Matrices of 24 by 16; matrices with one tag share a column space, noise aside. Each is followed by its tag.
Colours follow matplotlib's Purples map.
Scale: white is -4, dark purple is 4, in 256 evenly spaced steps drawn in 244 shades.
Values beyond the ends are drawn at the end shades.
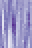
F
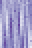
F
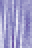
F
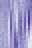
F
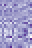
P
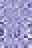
P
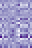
P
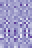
P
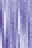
F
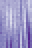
F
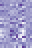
P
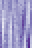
F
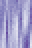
F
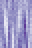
F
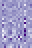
P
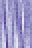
F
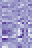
P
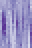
F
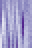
F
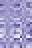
P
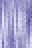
F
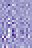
P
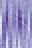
F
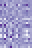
P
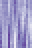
F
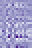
P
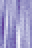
F
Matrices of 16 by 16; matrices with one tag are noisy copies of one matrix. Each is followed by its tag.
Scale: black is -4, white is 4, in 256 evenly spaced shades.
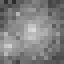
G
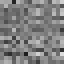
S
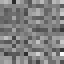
S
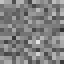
S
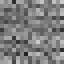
S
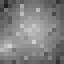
G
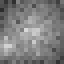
G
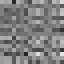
S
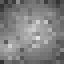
G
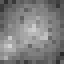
G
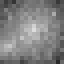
G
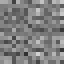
S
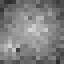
G
